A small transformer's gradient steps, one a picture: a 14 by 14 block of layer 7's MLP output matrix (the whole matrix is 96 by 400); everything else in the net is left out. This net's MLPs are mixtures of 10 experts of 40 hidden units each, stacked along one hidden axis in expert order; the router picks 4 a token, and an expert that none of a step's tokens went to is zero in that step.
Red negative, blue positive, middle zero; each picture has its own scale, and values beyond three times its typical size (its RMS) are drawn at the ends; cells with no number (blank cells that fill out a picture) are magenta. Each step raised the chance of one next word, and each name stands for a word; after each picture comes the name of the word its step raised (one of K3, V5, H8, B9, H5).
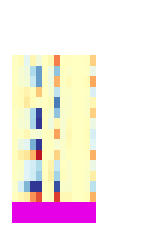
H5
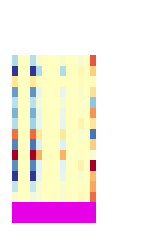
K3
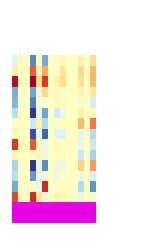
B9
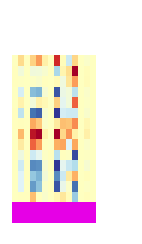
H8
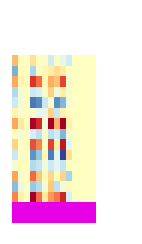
B9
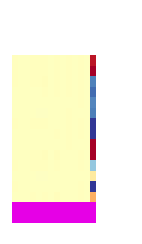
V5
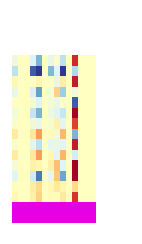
K3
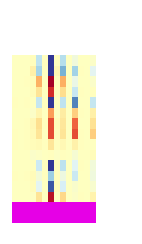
H8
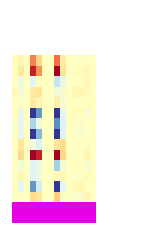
V5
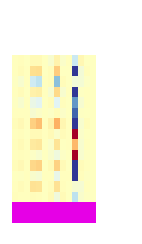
K3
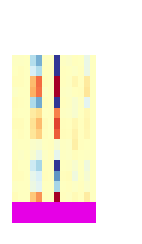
H8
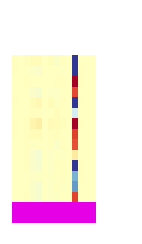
H8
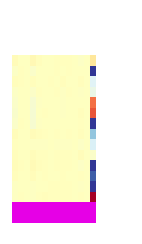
H5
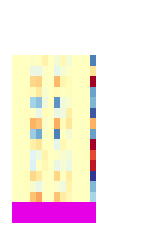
B9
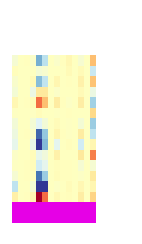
H5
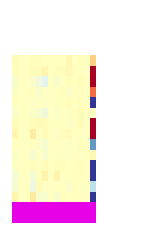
H8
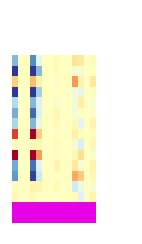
K3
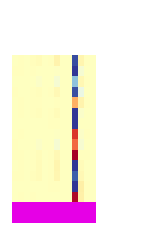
H5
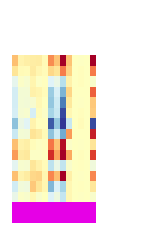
V5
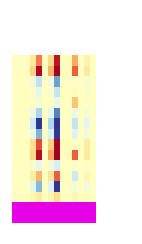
V5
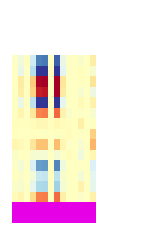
H8
